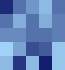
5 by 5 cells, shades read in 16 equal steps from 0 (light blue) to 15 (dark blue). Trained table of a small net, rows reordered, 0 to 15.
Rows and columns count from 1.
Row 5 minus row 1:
-12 5 -3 13 -7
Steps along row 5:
up down up down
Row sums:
37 29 35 26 33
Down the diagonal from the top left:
14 3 8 10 1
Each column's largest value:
14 13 11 15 8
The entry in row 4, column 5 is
1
